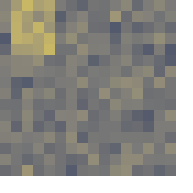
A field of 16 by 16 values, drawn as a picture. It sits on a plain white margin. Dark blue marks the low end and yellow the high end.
On average the colour sits 50% of the way up the scale. Neither half mirrors the other. The ninth with the highest average is the top left. In the top left lies a patch that is higher than the rest.
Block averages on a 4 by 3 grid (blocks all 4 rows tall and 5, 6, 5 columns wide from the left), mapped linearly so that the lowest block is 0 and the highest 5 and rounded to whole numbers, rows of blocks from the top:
5 0 1 / 2 1 0 / 0 0 0 / 1 0 1
